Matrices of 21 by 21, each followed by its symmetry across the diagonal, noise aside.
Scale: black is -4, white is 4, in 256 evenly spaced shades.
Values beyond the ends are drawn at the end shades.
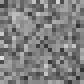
symmetric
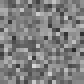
antisymmetric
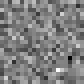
antisymmetric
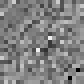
symmetric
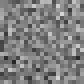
antisymmetric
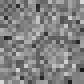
symmetric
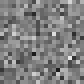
antisymmetric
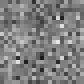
antisymmetric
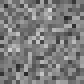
symmetric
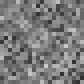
symmetric
